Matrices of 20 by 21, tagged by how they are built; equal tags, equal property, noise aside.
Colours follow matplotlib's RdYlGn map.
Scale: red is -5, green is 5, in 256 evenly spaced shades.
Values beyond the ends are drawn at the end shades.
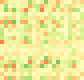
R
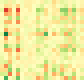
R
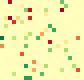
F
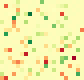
F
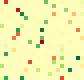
F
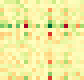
R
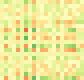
R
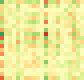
R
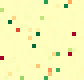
F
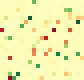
F
